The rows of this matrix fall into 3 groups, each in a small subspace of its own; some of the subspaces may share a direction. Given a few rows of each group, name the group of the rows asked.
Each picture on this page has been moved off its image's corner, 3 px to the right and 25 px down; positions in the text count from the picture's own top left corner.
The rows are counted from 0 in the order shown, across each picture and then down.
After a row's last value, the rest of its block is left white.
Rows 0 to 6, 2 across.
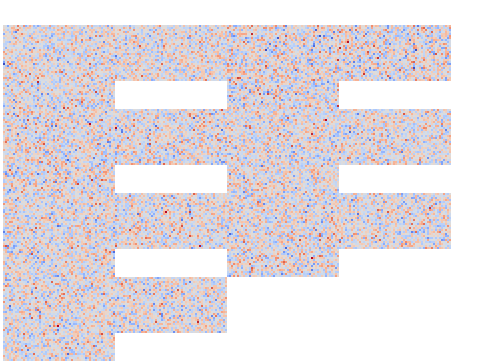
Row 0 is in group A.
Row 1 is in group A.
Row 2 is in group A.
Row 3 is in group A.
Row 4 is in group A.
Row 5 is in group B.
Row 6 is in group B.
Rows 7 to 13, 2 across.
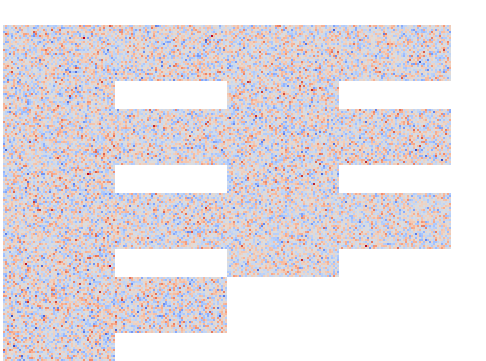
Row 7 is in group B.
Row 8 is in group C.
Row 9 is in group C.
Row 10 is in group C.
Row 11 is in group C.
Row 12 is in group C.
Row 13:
A
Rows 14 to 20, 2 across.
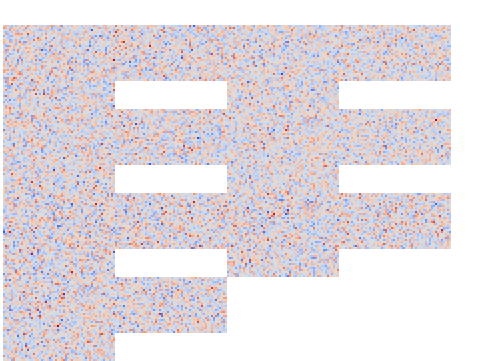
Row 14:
A
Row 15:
B
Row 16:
C
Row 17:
B
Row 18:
A
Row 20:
B
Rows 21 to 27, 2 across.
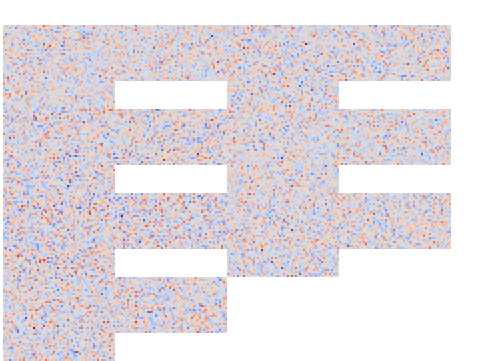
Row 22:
C
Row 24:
B
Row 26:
A
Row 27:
C
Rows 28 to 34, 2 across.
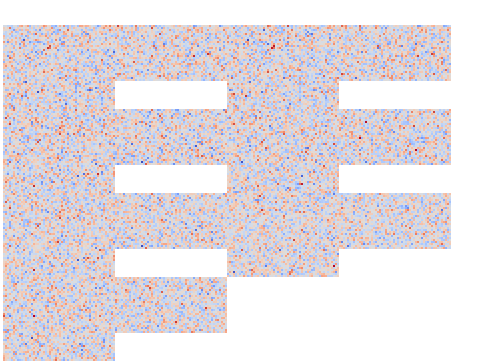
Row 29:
B
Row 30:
C
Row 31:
C
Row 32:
C
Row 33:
C
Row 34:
A
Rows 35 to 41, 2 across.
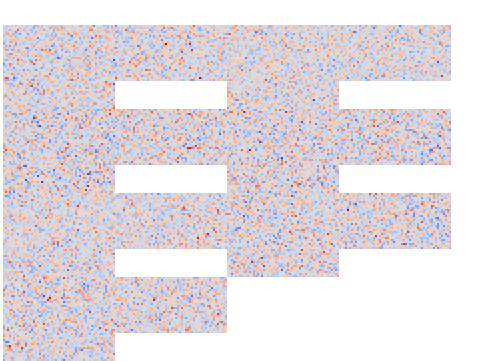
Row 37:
C
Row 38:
C
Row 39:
C
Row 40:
C
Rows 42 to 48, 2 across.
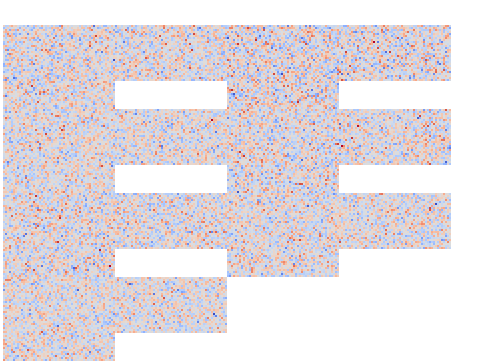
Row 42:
A
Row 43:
B
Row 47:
B
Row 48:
C
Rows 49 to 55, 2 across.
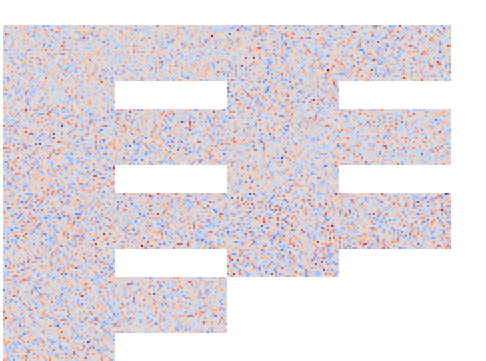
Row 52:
B
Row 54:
A
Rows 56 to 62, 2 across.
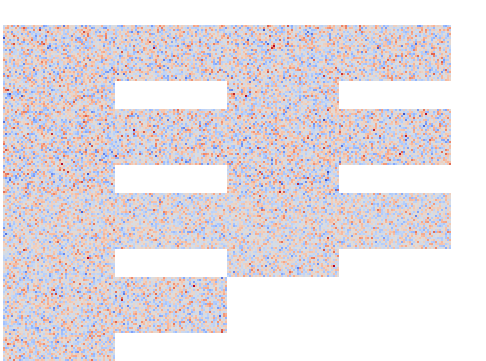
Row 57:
B
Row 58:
B
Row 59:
A
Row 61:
C
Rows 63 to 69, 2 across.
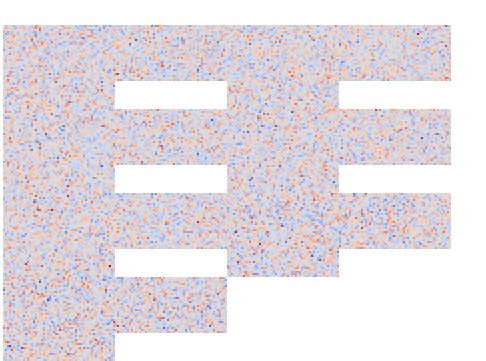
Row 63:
C
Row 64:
A
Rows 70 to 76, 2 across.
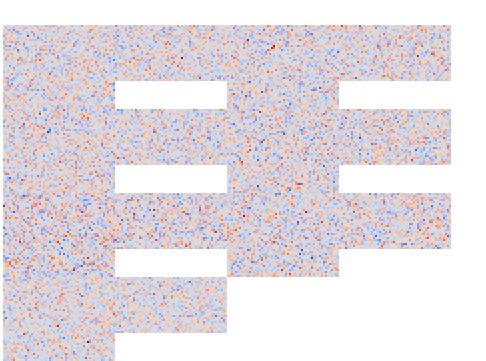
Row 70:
A
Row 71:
B
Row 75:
C
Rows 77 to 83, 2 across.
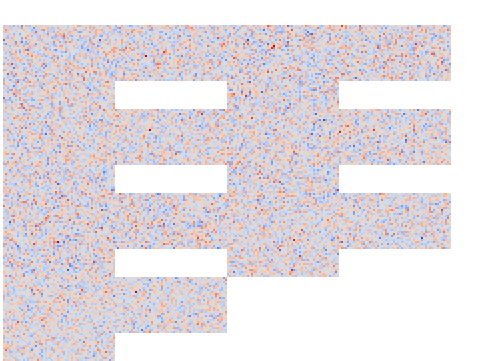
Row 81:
C
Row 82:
C
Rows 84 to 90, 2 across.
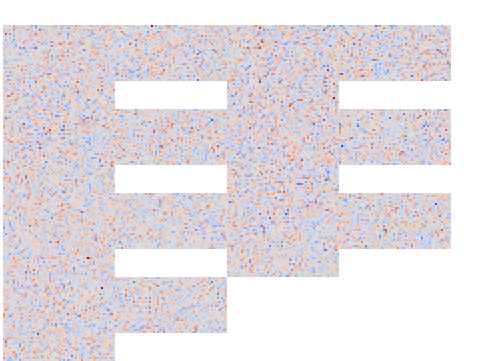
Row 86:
B
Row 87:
A
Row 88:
C
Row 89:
B
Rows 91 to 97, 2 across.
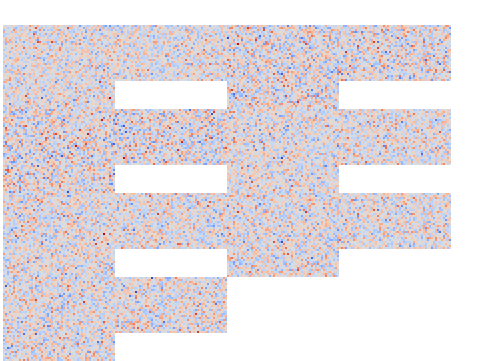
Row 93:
A
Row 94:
B
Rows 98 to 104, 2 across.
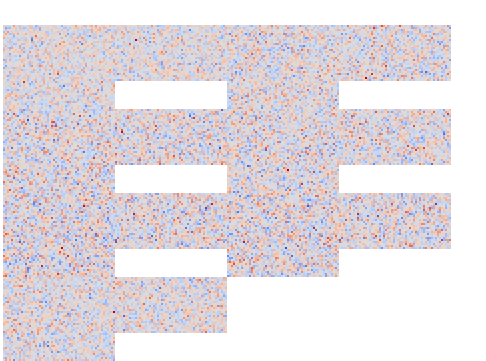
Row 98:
C
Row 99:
C
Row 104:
A
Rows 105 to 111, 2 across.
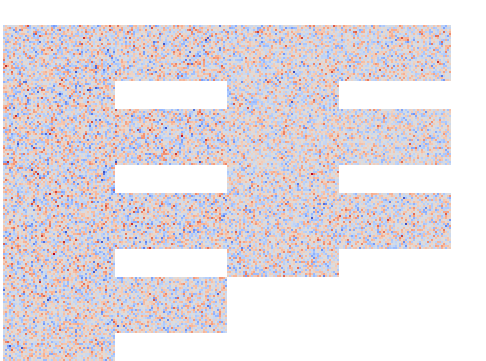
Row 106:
C
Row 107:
A
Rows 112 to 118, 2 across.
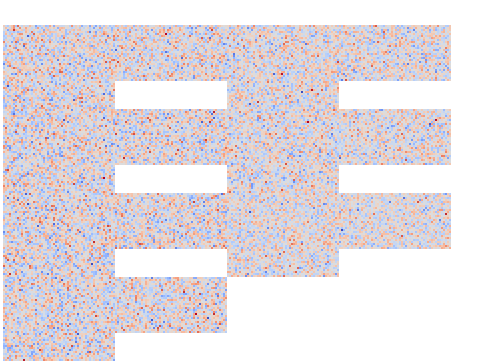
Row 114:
A
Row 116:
A
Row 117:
A
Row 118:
C
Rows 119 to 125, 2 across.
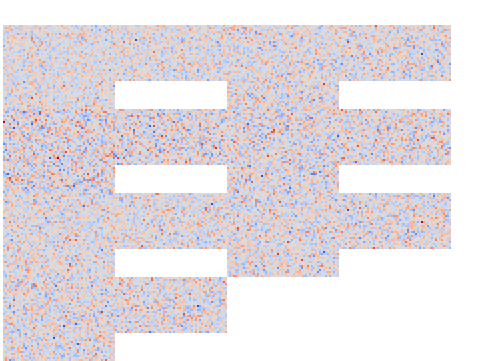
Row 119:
C
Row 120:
C
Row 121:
B
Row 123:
B
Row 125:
C
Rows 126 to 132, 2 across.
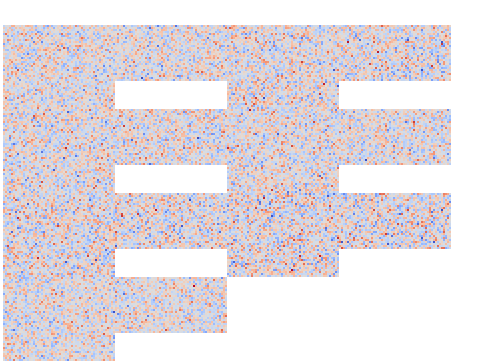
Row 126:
C
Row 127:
C
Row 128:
C
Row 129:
A
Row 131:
B
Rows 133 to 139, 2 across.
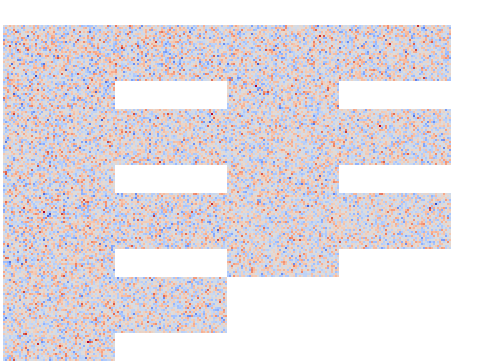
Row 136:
A
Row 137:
B
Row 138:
B
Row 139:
B
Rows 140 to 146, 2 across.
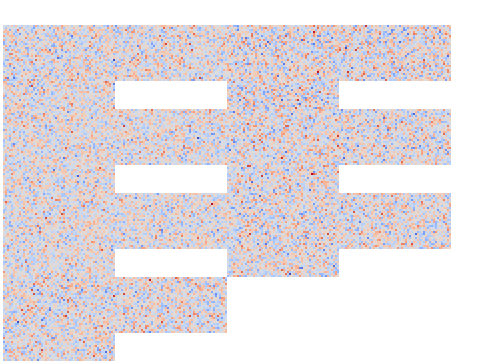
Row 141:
A
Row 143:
B
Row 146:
C
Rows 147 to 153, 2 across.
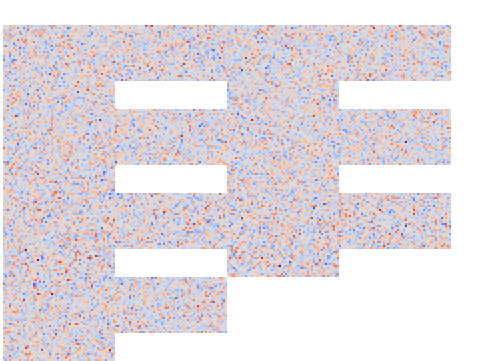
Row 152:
A
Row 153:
C
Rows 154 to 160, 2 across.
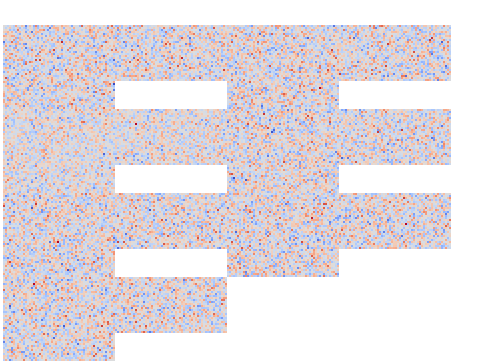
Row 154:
A
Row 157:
B
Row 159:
A
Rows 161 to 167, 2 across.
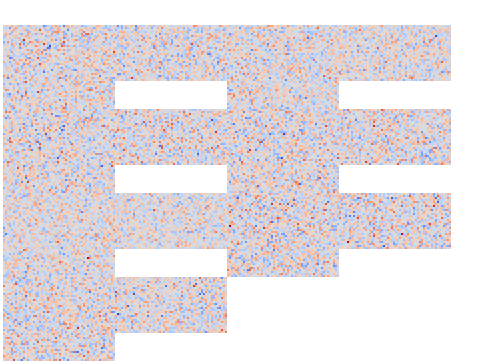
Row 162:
B
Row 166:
A
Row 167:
A
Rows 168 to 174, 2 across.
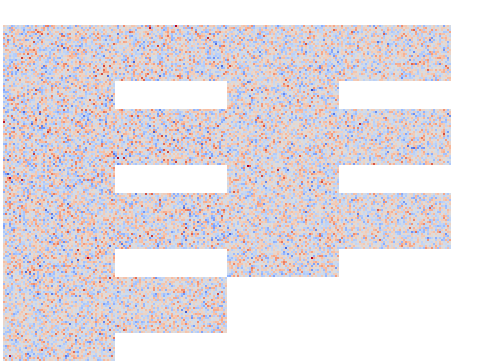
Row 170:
B
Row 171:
C
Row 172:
C
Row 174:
C
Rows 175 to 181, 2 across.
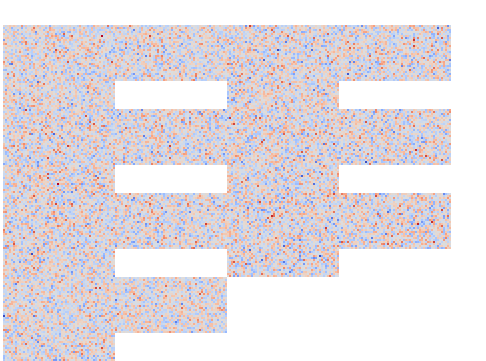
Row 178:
C
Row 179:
A
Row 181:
A
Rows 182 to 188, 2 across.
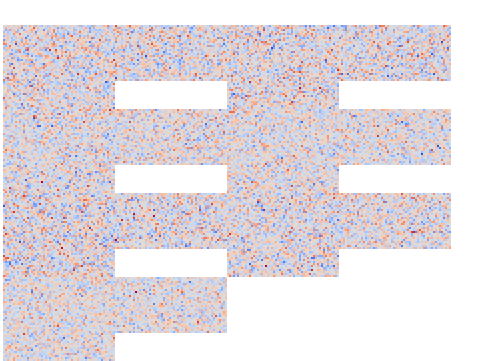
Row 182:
A
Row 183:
B
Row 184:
C
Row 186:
B
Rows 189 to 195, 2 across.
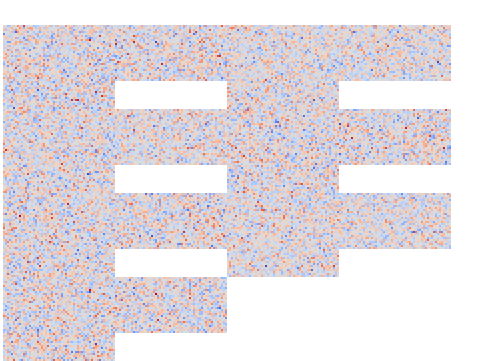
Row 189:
A
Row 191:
B
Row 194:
C
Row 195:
A
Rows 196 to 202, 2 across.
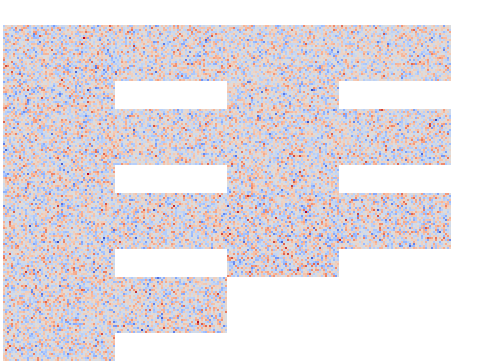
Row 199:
B
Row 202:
C
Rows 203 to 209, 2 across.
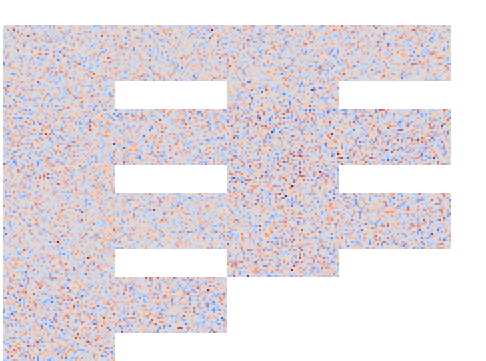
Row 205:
A
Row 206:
B
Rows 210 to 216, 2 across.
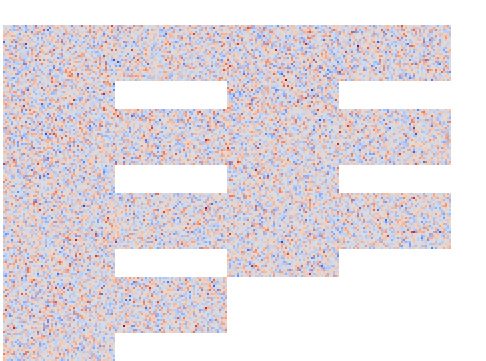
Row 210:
A
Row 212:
A
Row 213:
A
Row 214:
B
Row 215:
C
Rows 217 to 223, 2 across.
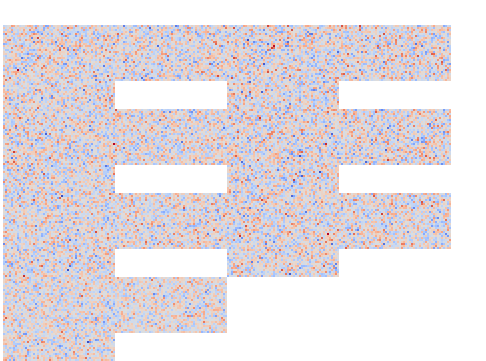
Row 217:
C
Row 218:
B
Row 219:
A
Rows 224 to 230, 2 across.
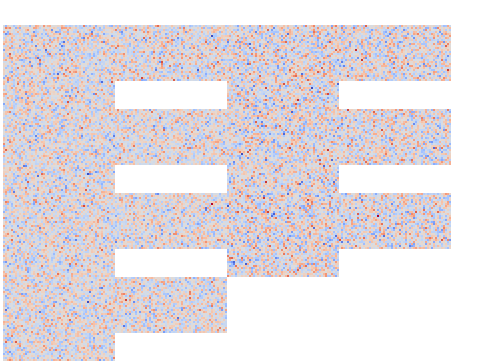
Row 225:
A
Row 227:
C
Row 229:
B
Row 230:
A
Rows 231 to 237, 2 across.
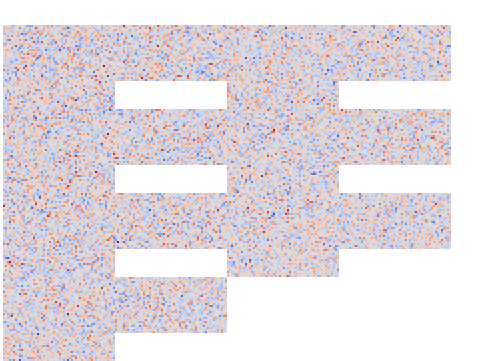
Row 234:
B
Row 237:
A
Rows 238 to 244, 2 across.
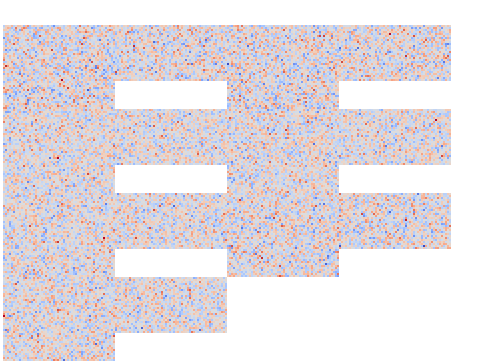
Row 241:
B
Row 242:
C
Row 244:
A
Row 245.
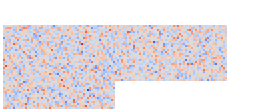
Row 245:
B
